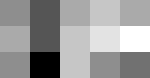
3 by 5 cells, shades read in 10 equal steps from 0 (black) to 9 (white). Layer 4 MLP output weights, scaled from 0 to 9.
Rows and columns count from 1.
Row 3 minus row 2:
-1 -3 0 -3 -5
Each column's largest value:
6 3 7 8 9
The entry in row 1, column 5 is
6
